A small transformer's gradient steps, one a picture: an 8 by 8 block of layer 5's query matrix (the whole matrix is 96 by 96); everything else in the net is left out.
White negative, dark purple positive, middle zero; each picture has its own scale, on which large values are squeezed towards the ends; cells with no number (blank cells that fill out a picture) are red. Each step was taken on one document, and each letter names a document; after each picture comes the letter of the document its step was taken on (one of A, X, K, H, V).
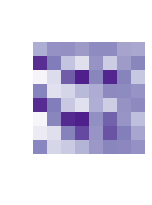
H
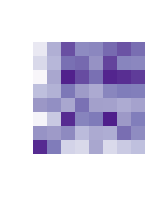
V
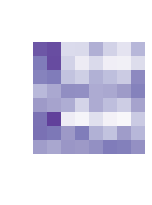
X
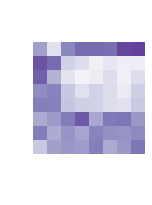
X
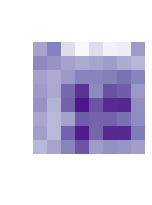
X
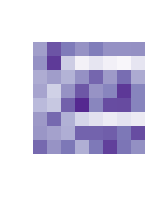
X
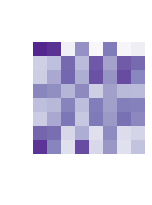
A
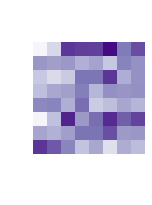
V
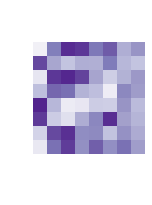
H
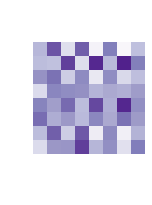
A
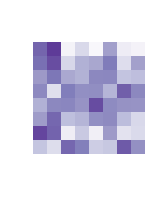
A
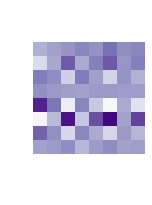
V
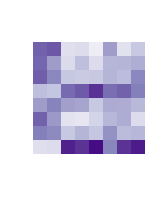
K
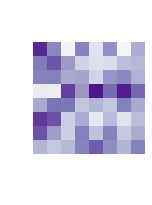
A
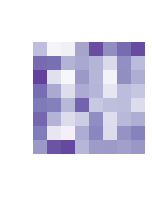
V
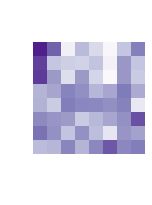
V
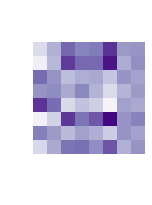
H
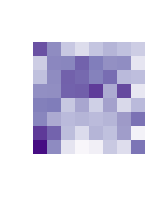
K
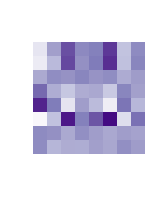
H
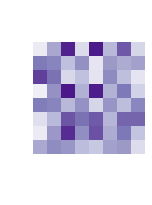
K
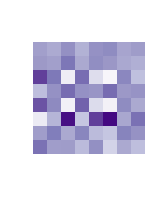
V
